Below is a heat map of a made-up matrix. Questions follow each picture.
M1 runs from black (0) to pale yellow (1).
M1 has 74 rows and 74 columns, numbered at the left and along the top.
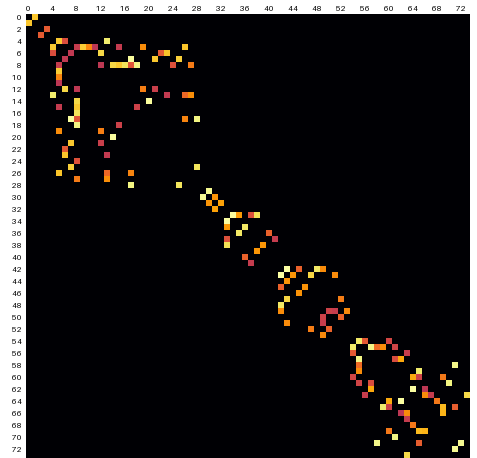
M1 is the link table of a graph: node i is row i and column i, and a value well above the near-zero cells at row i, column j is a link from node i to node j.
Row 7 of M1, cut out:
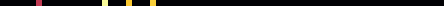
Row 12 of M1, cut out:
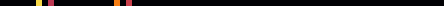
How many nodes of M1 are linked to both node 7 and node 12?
2
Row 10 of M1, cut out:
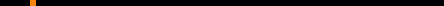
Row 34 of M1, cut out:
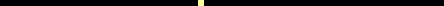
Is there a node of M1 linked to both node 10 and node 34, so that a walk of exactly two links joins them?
no
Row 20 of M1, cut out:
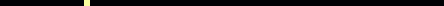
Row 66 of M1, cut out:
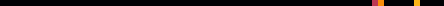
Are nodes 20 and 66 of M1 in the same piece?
no
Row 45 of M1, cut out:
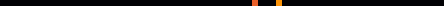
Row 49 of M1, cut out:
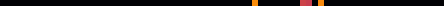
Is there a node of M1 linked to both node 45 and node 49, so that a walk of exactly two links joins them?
yes
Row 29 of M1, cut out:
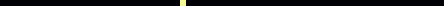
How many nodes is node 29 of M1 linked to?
1
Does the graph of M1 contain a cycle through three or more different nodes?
yes
